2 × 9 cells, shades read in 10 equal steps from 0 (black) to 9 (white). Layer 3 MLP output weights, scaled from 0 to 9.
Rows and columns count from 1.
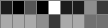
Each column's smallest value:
1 0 3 0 2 1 1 4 2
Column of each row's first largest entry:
5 1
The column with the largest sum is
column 5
